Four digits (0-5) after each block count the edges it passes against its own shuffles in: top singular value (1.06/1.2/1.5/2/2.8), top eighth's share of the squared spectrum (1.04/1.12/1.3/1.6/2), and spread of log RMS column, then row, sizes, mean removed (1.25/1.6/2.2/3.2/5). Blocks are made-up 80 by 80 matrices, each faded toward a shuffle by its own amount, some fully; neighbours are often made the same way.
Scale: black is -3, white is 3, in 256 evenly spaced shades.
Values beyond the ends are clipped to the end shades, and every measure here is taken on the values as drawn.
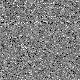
0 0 0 2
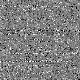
1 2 0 2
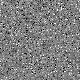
2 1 0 0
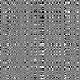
5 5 4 4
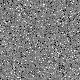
0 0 0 0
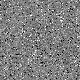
3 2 1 0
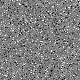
0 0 0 0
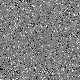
0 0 0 0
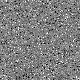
2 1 0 0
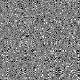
4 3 2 2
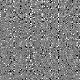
4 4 3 2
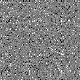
3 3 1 1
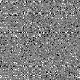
4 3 1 2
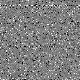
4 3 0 2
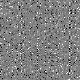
4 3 2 1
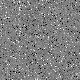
1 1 0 0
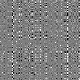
5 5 4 3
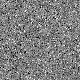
0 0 0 0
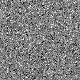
0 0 1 0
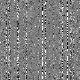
3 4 4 0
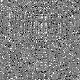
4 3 1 1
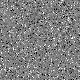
2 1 0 0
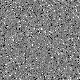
0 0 0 0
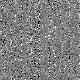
1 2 3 0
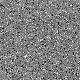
0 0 0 0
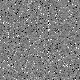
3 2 1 0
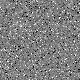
1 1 0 0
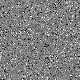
2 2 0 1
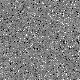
2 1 0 1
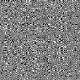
4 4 3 3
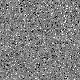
2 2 1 0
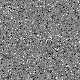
2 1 0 0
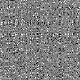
4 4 2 2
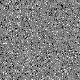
3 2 1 0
